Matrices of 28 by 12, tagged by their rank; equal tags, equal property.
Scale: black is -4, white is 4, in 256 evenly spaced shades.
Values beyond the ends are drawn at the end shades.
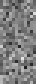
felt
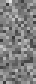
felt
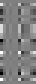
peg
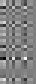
peg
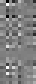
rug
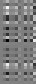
peg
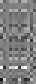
rug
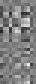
rug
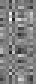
rug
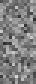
felt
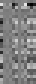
rug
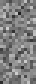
felt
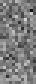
felt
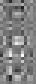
rug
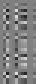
peg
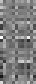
rug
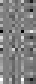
rug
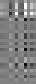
peg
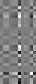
peg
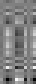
peg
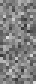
felt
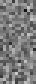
felt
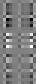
peg
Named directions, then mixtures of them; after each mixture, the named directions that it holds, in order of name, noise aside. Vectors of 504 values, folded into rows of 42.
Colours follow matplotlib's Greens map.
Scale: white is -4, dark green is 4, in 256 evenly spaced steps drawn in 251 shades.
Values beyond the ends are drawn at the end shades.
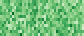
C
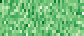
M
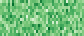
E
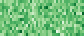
C, M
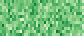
C, E, M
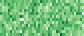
C, E, M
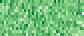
M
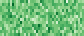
E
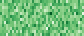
E, M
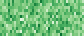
C, E, M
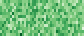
C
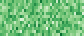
C, E, M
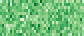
C, E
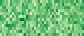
C, E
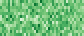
C, E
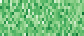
C, E, M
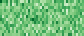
E, M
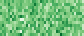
C, E, M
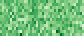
C, M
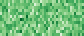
C, E, M
